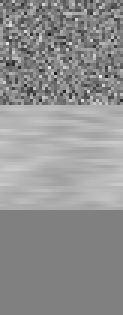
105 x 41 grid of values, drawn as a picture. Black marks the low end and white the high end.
The table splits into 3 rows of 1 panel. Panel 1,1: middling, fine-grained, strong in contrast. Panel 2,1: high, streaked across, faint in contrast. Panel 3,1: middling, flat.
